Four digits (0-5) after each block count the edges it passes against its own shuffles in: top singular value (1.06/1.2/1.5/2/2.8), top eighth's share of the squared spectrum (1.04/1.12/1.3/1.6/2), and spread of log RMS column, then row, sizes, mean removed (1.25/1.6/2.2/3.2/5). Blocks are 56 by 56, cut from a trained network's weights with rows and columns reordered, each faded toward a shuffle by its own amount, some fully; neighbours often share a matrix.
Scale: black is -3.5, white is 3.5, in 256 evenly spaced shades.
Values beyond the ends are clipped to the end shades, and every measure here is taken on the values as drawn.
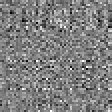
4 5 2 3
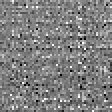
3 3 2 1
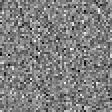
2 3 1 0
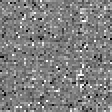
2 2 1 0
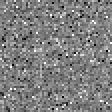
1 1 0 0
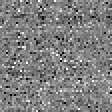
2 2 1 1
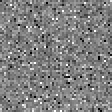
0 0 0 0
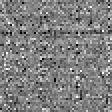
2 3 2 1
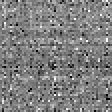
3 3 2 1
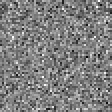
0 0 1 0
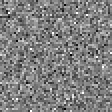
0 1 0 0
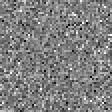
0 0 0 0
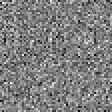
2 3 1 1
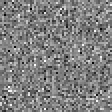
2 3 1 1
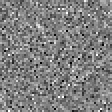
2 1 0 0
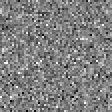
0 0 0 0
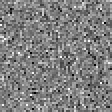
0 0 0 0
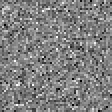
0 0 0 0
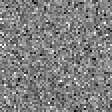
0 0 0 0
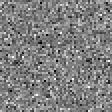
0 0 0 0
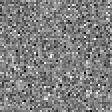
2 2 0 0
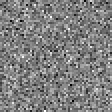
1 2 0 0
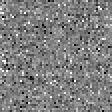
1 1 0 0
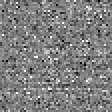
2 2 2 0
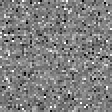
1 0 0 0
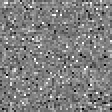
1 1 0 0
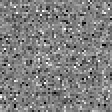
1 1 1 0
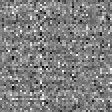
2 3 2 0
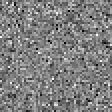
2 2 0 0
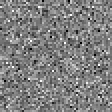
2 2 1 0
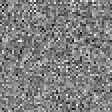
2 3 1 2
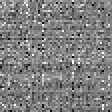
3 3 3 1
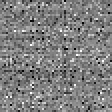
2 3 2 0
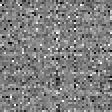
2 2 1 0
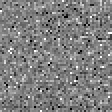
1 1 1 0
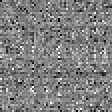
3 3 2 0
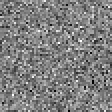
2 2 0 0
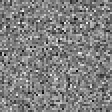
2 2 0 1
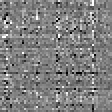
3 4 3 1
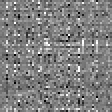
3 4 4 1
